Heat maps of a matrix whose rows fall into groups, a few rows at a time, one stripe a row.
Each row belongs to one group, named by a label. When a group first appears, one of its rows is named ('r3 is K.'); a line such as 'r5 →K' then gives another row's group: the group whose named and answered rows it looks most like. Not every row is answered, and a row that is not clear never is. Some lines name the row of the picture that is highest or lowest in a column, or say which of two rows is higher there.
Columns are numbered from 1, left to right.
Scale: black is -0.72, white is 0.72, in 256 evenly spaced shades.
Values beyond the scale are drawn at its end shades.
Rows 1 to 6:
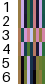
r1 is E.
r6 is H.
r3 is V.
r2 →E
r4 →E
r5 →H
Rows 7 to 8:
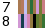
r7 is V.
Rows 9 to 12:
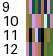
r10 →V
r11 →H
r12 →H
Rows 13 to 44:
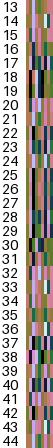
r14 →V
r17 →E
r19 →H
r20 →V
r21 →V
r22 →E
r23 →E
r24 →V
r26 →E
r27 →E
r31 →E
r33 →V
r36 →V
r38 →H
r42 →E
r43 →V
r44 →V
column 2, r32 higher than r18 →Yes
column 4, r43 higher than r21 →Yes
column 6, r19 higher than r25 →No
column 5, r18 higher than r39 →No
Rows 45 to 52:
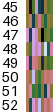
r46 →E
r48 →V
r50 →V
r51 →E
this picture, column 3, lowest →46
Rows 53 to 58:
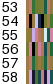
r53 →E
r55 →V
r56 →E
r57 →E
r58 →E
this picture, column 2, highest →58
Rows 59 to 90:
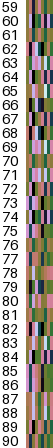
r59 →E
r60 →E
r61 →E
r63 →V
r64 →E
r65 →V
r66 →H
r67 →E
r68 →H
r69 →V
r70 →E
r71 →V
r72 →E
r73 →H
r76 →E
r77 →H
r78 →V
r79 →H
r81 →E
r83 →V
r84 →E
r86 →H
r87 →V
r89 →E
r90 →H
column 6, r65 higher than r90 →Yes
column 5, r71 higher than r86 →Yes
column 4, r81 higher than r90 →No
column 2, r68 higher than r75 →No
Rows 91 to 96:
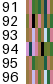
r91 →E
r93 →V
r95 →E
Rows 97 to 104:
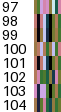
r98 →H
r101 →H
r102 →E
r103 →H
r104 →H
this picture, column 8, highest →102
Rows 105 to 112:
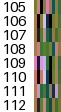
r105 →E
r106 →H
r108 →E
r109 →H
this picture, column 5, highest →105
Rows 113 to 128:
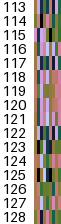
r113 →E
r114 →E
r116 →V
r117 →E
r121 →V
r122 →E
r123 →H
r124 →V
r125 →H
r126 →E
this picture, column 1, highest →115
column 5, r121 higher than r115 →Yes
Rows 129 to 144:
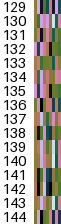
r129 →E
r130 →V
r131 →E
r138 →H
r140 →V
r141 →H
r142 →H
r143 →V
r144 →E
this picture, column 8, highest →129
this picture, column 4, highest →142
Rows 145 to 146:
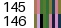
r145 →E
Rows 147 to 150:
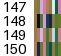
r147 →V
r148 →H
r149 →V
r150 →H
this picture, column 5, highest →147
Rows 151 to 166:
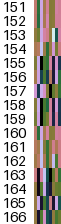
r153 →V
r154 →V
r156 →E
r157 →H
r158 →E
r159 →E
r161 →V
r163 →H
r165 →E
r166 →H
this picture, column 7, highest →153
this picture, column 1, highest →157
